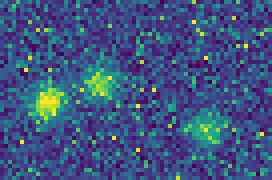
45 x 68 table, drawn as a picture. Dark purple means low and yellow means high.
Odd rows or columns: none. Average level on the scale: 30%. Bumps: three. Stripes: none. Ninth with the highest average: middle left. Slope: none. Histogram: skewed, a long tail of high values. Seam: none.
